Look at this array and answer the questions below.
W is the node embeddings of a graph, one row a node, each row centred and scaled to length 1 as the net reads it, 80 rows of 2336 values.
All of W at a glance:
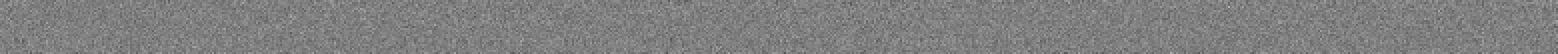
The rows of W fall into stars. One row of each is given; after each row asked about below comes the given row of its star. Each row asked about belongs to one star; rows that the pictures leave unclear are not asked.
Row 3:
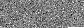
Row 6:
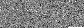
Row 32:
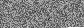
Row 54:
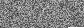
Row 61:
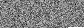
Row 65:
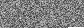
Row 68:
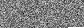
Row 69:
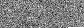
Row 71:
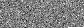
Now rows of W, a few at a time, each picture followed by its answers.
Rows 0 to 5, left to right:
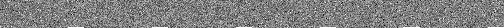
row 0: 3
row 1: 6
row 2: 6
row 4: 6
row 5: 3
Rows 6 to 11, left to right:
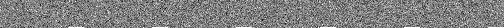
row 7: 68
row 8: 3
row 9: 68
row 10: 68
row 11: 69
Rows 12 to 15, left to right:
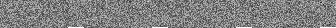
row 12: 69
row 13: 71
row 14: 71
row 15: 32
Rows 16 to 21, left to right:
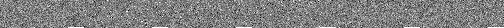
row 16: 54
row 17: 54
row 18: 69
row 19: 32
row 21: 71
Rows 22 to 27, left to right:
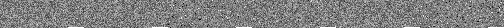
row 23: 6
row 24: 65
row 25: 71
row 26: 32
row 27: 54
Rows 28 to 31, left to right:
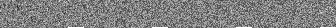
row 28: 71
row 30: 6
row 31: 65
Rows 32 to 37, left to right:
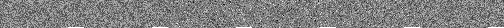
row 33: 61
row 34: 3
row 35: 32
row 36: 71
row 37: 68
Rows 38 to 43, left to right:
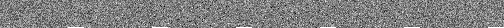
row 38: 3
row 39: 69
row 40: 68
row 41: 69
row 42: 71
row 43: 71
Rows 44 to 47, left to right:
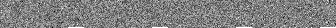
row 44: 61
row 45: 69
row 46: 6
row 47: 68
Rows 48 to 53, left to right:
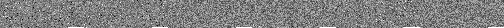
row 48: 54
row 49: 65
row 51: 3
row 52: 6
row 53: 68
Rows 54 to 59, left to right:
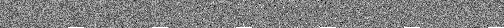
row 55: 65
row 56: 68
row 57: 32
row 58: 69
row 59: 61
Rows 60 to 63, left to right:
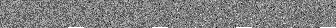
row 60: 65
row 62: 32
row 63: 69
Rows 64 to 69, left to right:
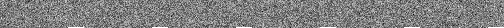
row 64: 71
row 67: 32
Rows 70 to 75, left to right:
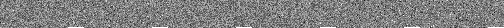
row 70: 65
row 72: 69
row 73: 54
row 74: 6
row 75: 3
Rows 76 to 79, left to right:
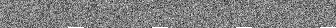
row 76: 69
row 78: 71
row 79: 65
